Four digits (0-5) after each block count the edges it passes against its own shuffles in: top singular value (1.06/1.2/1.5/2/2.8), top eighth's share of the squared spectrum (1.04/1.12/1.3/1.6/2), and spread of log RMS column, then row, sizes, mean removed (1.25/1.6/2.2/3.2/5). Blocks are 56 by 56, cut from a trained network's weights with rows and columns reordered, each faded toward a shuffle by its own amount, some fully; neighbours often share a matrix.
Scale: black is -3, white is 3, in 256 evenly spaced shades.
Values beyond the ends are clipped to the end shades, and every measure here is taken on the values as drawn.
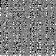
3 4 3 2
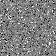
0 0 0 0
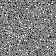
0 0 0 0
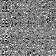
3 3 2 0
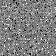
1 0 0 0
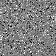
0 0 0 0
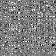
3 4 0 3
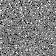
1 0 0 0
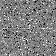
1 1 0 0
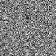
3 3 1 0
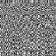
4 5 3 2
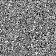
1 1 0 0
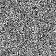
2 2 0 0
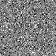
2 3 1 0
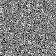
2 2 1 0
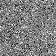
1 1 0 0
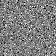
0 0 0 0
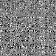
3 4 0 3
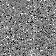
1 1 0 0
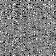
2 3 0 2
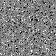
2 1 0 0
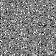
1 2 0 1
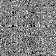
2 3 0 3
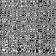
3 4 0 4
